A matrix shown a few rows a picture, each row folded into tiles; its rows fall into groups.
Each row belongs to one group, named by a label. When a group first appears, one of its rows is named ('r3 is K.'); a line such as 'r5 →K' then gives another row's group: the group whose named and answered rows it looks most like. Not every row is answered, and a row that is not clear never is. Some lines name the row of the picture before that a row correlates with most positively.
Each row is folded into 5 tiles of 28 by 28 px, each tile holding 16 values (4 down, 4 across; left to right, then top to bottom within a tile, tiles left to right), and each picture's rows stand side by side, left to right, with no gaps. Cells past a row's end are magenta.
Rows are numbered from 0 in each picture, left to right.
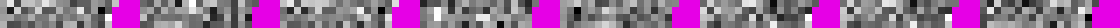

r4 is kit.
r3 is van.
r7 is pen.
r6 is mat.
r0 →mat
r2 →mat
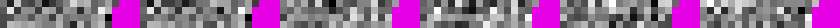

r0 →pen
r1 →pen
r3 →van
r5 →mat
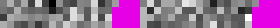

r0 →van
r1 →mat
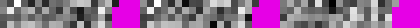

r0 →pen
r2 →van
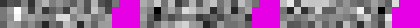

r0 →van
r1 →kit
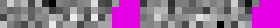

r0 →van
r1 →van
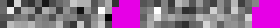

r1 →van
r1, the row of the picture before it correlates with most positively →1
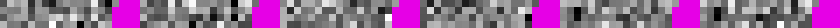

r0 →van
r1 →kit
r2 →mat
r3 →pen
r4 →kit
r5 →kit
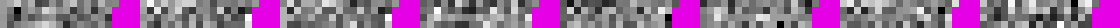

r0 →kit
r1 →mat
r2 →mat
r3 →van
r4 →pen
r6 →mat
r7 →kit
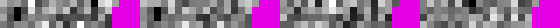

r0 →kit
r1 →kit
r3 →van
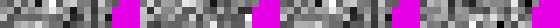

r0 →kit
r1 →mat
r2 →kit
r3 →van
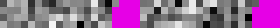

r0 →van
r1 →kit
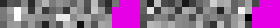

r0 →van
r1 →pen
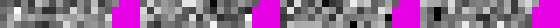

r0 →van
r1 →mat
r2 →pen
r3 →kit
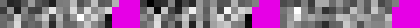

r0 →pen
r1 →pen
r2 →van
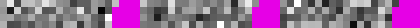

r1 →kit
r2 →pen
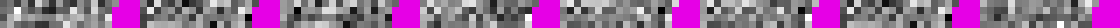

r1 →pen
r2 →kit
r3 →mat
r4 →mat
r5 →mat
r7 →kit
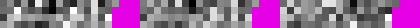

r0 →van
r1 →van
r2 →mat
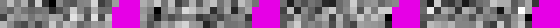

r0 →van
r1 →kit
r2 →pen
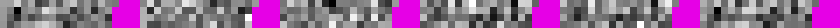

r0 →kit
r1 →mat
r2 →van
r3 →kit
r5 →kit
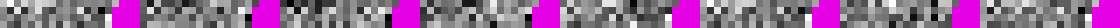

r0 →mat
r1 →pen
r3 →pen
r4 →mat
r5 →mat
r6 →kit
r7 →mat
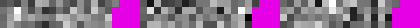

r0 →van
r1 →pen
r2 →kit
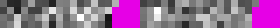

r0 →pen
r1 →van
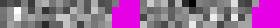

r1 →van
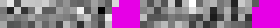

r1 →kit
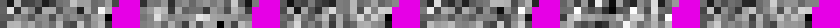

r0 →pen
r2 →pen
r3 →pen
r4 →van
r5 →pen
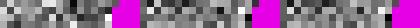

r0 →mat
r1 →pen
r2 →pen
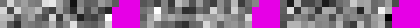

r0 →mat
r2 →pen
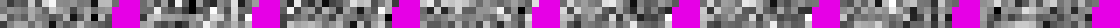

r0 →kit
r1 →van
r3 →mat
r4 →mat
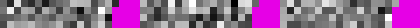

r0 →pen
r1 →kit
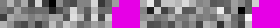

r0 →van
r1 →mat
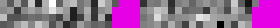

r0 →kit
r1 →van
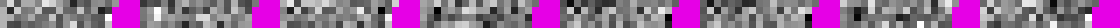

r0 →mat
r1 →van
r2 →mat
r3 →kit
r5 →pen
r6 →kit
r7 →mat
